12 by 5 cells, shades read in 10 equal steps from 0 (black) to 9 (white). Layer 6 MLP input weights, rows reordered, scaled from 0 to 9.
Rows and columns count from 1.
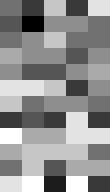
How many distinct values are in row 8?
3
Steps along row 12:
up down up down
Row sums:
23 17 24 24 22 30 25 17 37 31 26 29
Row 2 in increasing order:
0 3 4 5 5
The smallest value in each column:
2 0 1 2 2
